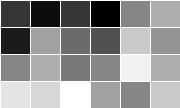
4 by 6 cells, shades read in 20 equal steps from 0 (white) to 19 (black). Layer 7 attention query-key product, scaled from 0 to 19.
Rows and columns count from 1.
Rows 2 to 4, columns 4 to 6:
13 4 8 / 9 1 6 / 7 9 4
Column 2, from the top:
18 7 6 3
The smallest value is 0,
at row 4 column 3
